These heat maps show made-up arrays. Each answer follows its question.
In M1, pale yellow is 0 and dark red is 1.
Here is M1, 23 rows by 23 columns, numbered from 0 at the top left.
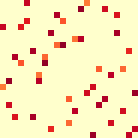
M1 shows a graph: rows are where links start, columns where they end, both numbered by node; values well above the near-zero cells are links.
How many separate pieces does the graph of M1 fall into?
2
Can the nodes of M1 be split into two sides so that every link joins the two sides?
no
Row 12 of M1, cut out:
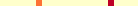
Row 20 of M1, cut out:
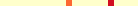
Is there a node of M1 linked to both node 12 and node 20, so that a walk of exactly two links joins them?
yes
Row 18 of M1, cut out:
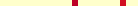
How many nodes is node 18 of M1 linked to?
2
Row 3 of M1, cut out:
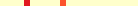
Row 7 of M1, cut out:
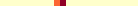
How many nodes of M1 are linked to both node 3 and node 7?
1
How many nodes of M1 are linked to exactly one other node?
0
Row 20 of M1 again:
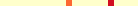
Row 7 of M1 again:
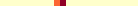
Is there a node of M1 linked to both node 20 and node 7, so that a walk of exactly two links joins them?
no
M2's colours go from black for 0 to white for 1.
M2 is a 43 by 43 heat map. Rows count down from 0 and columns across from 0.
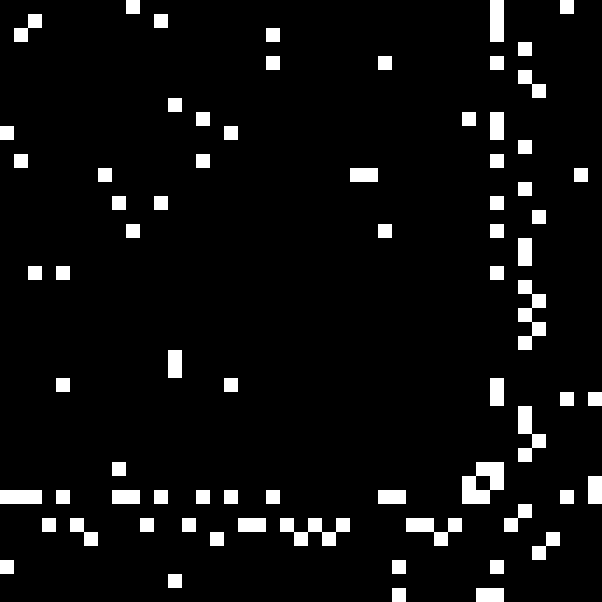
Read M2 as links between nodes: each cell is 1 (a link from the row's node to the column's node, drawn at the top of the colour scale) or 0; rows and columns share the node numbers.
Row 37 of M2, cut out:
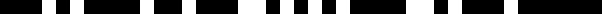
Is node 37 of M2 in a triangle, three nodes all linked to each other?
no
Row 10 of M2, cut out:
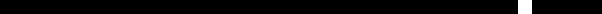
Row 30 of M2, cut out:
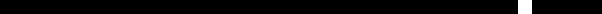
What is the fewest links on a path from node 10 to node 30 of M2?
2
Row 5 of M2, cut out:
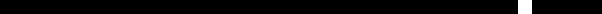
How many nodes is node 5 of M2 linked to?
1
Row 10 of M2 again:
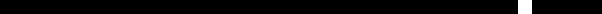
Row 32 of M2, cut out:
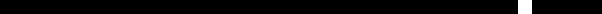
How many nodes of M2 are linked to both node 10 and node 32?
1
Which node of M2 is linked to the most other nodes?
node 35
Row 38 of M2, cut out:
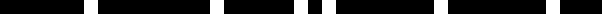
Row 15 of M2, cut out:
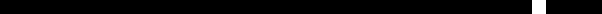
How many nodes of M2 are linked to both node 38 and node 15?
0
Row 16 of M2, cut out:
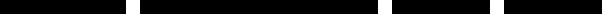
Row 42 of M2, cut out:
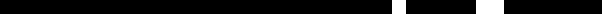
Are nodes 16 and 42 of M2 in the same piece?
yes
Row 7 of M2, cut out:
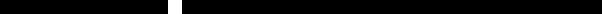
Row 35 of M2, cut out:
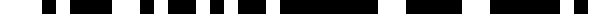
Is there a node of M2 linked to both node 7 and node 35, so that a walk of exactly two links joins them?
no
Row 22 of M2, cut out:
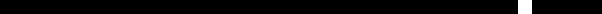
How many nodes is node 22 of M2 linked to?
1
